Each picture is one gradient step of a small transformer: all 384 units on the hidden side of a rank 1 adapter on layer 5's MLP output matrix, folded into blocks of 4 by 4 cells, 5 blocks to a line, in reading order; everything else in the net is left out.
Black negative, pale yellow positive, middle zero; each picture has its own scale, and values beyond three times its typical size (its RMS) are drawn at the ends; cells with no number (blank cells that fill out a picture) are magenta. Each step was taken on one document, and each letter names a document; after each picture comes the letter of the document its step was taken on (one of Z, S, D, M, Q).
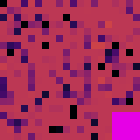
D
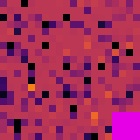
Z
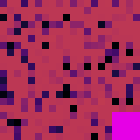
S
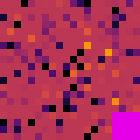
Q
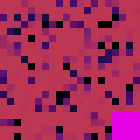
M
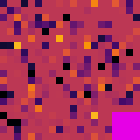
D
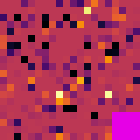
M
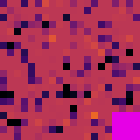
S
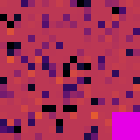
Q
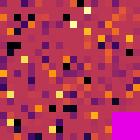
Z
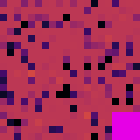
S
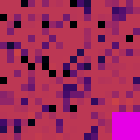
Q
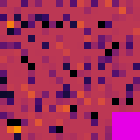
Z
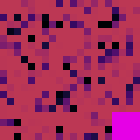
M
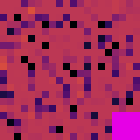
Z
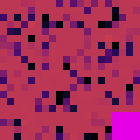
M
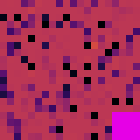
Z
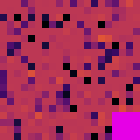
Z
